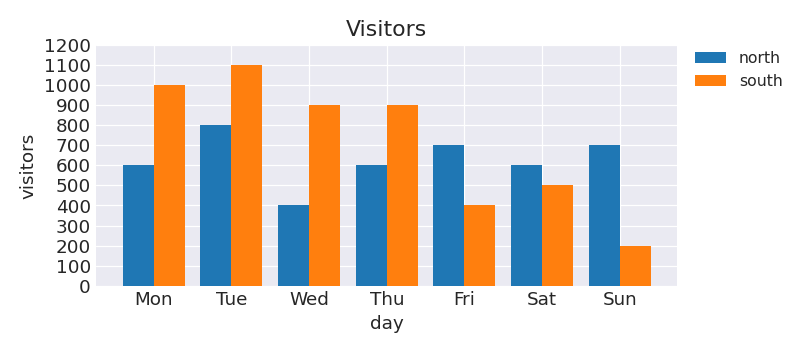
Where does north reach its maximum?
Tue
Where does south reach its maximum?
Tue
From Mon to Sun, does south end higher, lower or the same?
lower
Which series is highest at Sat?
north
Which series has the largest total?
south
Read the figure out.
Title: Visitors
x-axis: day, ticks Mon Tue Wed Thu Fri Sat Sun
y-axis: visitors, ticks 0 100 200 300 400 500 600 700 800 900 1000 1100 1200
Legend: north, south
Values:
north: 600 800 400 600 700 600 700
south: 1000 1100 900 900 400 500 200
